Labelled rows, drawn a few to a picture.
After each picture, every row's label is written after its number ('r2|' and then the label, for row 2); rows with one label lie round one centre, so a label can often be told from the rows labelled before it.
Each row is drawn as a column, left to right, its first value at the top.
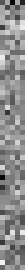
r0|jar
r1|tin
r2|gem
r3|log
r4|gem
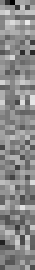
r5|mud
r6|gem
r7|gem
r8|tin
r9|mud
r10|tin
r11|mud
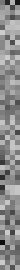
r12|jar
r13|gem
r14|log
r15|gem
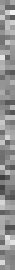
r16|jar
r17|tin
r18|tin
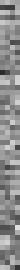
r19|tin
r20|tin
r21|log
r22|mud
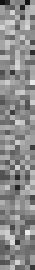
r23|gem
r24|gem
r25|tin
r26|jar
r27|log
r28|gem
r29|mud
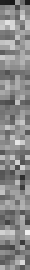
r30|gem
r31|gem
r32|gem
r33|log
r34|jar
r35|gem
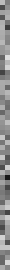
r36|tin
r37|jar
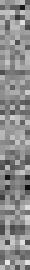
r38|tin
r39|jar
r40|tin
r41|log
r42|tin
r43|jar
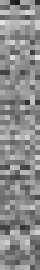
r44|tin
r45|tin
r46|gem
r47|gem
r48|tin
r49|tin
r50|mud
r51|gem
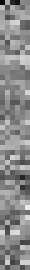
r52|gem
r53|log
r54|gem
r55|gem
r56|jar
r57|jar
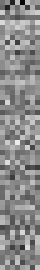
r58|tin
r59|log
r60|gem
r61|log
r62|gem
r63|tin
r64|mud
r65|tin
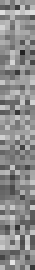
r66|tin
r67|tin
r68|jar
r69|tin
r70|mud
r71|tin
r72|mud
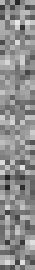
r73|log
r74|jar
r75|log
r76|gem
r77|jar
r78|tin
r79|tin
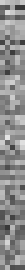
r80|log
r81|tin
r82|mud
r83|log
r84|log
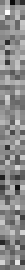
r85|jar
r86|mud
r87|gem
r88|jar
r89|gem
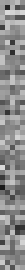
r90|jar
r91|tin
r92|mud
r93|tin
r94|tin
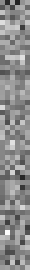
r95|tin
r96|gem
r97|log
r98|gem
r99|jar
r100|tin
